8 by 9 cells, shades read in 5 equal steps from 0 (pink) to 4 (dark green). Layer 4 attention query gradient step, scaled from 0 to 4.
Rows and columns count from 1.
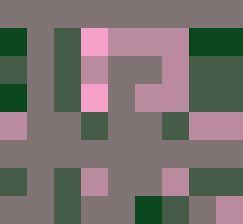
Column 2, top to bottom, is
2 2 2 2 2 2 2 2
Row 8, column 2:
2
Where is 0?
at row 2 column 4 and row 4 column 4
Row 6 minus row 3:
-1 0 -1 1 0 0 1 -1 -1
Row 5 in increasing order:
1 1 1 2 2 2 2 3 3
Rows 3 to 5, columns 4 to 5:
1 2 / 0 2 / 3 2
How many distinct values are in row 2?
5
